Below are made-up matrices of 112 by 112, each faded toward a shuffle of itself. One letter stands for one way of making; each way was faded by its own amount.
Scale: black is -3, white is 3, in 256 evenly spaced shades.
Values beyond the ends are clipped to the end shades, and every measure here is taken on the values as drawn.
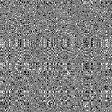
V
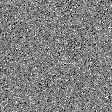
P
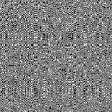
V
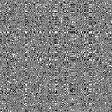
V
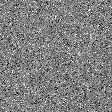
P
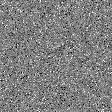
P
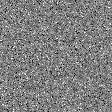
P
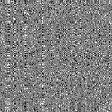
V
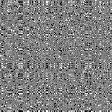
V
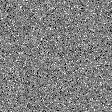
P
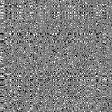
V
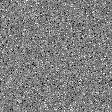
P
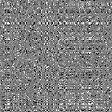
V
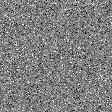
P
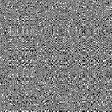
V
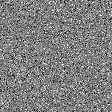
P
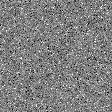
P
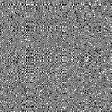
V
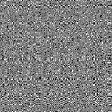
V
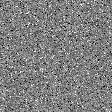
P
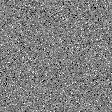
P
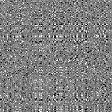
V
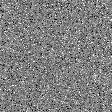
P
